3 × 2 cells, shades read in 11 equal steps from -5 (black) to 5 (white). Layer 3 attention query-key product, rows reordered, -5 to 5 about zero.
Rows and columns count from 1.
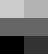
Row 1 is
3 2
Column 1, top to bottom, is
3 -1 -5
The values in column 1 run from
-5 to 3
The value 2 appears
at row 1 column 2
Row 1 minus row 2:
4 3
